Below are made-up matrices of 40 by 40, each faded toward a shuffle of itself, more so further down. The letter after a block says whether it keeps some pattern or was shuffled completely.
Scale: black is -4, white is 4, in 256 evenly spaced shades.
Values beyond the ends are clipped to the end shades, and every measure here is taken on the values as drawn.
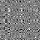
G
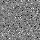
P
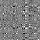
G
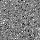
P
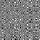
G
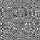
G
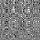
G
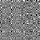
G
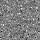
P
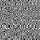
G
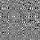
G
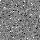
P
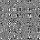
G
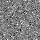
P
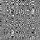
G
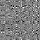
G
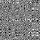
G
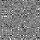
G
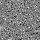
P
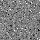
P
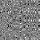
G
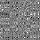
G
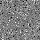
P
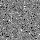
P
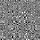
G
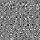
G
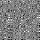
G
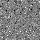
P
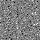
P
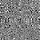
G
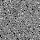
P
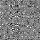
G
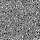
P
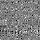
G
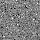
P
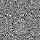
G
